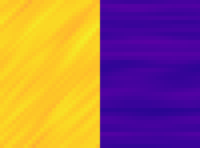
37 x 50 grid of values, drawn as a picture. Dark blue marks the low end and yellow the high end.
The table splits into one row of 2 panels. Panel 1,1: very high, slanting up to the right, faint in contrast. Panel 1,2: very low, streaked across, faint in contrast.
